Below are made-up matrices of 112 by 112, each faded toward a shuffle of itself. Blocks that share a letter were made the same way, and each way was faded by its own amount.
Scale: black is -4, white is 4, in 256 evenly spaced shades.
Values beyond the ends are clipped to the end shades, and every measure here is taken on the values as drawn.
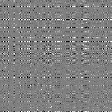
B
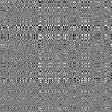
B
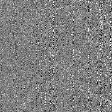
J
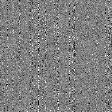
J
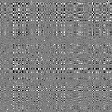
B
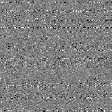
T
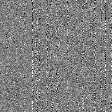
J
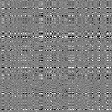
B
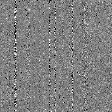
J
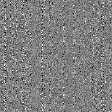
J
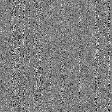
J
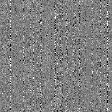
J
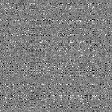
T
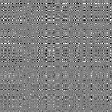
B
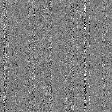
J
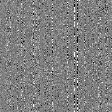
J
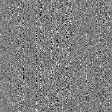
J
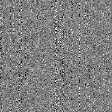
J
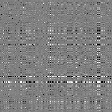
B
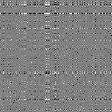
B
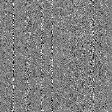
J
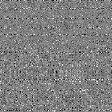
T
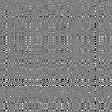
B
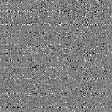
T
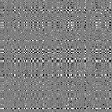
B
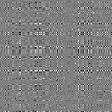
B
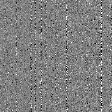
J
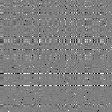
B
